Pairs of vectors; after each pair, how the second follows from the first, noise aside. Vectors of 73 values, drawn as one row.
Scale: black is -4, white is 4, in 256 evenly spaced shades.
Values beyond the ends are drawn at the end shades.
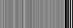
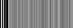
reversed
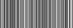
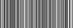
copied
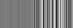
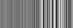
copied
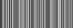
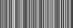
reversed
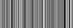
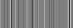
partly zeroed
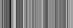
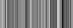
reversed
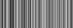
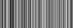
copied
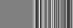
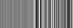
copied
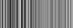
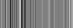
partly zeroed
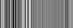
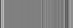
partly zeroed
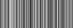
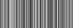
copied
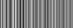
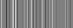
partly zeroed
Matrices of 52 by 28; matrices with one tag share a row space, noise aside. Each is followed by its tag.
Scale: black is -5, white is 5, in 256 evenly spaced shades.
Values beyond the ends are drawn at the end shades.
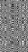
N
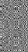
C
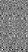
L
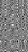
N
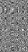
N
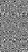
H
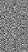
H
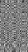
H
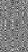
N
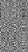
H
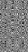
N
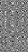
N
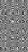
N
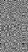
H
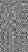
H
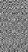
L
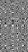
N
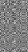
H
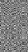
H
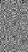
H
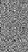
H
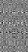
L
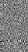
C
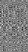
L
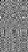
H
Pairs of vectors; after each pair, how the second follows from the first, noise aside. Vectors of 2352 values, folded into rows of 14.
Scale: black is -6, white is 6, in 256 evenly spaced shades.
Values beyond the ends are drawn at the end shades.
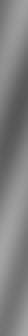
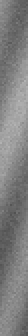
negated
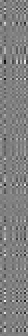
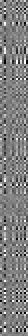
scaled up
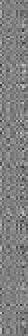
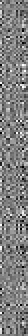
scaled up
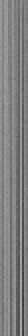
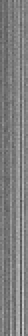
negated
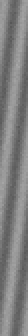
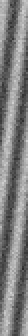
scaled up
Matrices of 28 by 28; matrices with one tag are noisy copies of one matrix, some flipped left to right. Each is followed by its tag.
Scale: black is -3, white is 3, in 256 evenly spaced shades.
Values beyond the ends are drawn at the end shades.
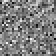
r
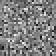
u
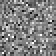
u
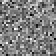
r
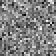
r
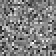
u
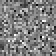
u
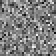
r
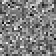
r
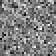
r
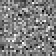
u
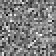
u
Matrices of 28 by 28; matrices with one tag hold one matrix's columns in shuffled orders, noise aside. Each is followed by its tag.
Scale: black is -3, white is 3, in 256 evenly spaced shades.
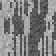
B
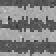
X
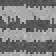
X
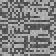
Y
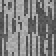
B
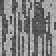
B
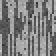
B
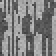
B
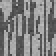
B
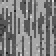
B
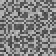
Y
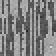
B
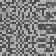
Y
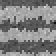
X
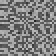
Y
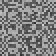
Y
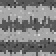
X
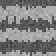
X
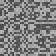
Y
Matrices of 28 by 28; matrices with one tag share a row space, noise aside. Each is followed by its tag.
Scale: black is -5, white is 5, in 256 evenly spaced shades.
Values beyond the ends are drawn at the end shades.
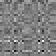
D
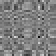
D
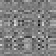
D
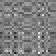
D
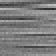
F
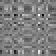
D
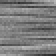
F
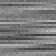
F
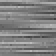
F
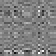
D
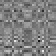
D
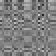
D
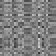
D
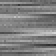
F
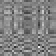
D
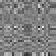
D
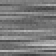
F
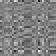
D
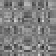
D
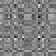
D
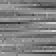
F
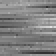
F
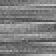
F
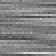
F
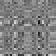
D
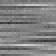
F
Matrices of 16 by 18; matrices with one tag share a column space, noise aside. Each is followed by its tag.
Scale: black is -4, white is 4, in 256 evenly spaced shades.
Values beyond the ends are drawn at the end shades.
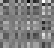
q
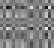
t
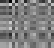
q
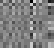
q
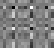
t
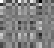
q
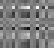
t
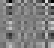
q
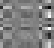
t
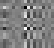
t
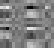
t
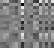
q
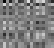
q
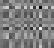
t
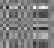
t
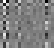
q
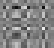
t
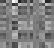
q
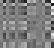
q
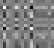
t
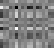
t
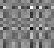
t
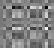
t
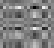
t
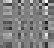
q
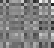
q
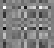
t
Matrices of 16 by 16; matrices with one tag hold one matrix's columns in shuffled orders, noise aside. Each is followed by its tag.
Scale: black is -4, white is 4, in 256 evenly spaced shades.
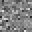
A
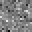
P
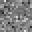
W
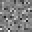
A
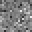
P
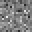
P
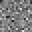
A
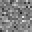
W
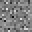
A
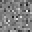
P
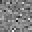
A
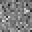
P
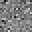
A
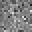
P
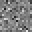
A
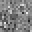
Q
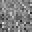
Q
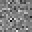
A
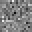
W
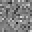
W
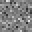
W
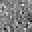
Q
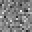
P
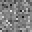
P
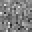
Q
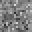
Q
